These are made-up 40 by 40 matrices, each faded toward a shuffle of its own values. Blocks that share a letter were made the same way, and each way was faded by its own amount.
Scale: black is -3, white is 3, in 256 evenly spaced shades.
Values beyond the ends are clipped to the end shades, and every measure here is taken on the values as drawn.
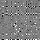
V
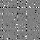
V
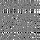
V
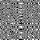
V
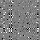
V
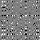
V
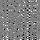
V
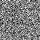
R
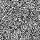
R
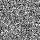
R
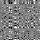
V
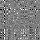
V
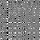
V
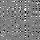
V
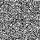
R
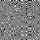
V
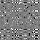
V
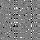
V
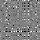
V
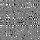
V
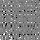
V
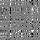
V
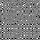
V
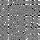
V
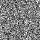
R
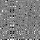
V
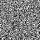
R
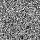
R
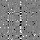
V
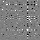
V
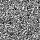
R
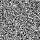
R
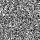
R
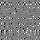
V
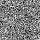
R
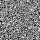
R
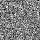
R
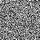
R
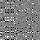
V
